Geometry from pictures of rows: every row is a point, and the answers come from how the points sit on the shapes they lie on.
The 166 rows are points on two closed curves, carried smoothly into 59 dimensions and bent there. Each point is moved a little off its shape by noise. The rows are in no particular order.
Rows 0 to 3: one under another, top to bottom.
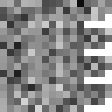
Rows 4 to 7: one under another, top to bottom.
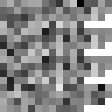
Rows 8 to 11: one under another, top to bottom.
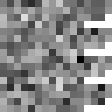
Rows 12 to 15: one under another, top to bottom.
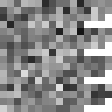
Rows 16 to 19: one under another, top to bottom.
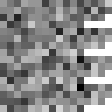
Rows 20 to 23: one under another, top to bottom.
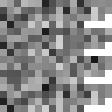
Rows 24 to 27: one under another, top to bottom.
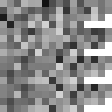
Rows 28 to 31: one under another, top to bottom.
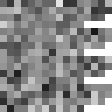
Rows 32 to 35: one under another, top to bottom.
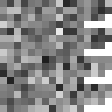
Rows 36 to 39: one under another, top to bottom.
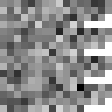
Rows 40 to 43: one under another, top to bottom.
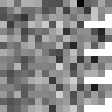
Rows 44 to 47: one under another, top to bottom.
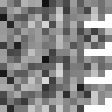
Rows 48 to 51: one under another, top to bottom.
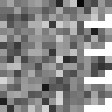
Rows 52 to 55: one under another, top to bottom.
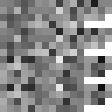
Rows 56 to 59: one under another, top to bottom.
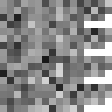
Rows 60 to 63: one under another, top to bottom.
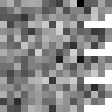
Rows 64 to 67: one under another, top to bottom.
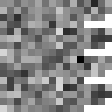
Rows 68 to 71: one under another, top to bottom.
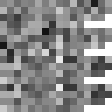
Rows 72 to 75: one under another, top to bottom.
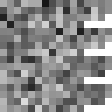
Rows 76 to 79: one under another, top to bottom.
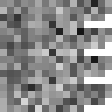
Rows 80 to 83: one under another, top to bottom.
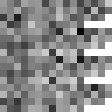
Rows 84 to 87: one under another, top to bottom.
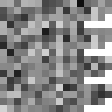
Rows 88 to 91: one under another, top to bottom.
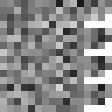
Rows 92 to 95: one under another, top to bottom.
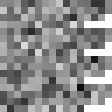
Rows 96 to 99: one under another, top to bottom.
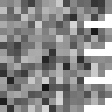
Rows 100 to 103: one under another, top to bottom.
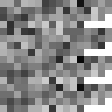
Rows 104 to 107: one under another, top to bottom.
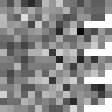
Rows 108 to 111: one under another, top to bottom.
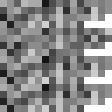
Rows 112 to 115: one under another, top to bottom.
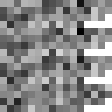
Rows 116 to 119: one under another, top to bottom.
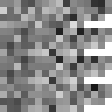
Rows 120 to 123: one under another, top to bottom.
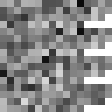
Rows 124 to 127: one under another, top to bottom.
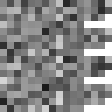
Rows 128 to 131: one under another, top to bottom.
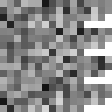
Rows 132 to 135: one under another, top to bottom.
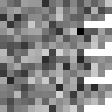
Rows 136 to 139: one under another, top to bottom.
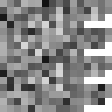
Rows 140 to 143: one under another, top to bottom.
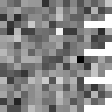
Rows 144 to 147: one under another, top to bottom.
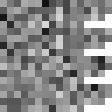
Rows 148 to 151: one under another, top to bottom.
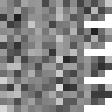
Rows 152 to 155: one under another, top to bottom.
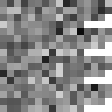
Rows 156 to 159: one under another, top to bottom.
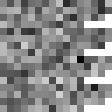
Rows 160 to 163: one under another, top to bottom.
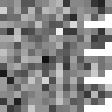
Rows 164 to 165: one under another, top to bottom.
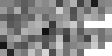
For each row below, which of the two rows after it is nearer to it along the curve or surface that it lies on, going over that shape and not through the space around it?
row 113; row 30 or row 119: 119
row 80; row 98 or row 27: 27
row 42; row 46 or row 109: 109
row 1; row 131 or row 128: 131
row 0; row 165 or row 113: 113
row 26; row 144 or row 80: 80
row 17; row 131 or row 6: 6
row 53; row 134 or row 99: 134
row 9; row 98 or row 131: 98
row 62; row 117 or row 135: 117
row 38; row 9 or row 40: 9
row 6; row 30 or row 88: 88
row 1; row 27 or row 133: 27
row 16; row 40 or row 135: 135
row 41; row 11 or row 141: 141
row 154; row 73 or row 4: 4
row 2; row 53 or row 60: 53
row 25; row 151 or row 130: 130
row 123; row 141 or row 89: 141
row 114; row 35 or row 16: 35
